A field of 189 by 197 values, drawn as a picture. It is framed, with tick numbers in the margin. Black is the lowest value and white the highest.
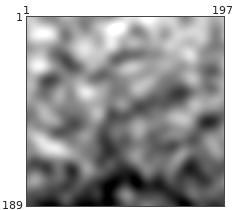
Slope: up to the top. Lone odd cells: none. Odd rows or columns: none. Grain: smooth.
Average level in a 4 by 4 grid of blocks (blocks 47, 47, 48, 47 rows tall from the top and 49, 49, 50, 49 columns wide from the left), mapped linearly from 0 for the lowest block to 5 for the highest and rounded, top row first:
4555
3433
4222
1011
